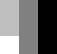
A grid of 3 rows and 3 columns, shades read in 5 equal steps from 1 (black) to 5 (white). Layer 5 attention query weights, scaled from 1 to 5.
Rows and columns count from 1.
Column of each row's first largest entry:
1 1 1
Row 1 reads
4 3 1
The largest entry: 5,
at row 3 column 1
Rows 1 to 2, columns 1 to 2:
4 3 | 4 3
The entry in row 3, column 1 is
5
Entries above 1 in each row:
2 2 2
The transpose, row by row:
4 4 5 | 3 3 3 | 1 1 1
